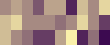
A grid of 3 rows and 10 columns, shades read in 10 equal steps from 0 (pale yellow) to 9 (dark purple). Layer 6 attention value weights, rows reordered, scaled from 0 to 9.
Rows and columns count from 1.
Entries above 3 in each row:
5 7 7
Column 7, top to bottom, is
8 4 0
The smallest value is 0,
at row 3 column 7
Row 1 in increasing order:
1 2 3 3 3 4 4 4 6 8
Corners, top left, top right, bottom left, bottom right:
4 1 2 9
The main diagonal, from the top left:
4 1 5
